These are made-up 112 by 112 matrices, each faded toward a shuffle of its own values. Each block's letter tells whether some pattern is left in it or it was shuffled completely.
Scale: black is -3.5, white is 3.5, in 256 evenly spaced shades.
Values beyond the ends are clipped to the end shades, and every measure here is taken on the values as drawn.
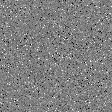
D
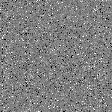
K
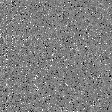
K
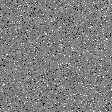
D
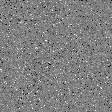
D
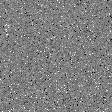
D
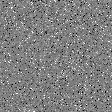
D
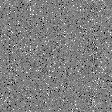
K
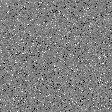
D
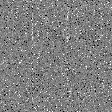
K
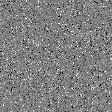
K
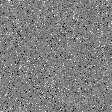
D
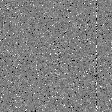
K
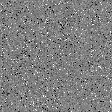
K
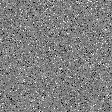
D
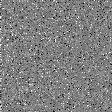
K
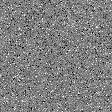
D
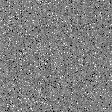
K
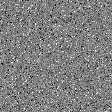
K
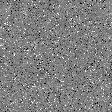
D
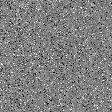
K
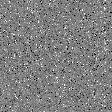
K
